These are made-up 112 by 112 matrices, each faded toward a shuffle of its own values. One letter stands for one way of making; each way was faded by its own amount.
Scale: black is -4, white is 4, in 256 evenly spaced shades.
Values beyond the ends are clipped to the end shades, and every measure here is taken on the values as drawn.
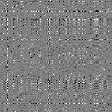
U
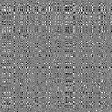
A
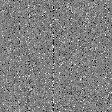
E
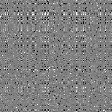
U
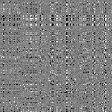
U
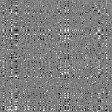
U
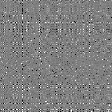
U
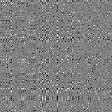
U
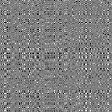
A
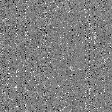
E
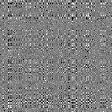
A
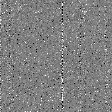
E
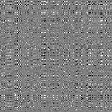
A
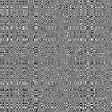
A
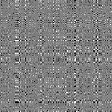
A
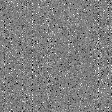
E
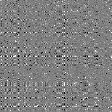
U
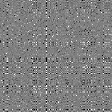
U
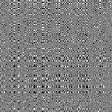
A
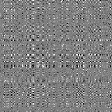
A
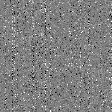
E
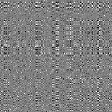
A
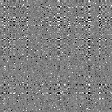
U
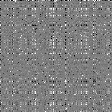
U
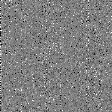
E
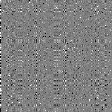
U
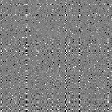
U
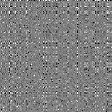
U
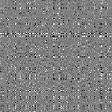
U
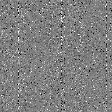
E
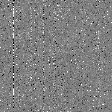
E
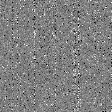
E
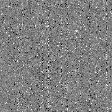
E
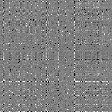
U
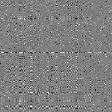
U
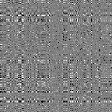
A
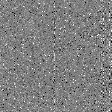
E
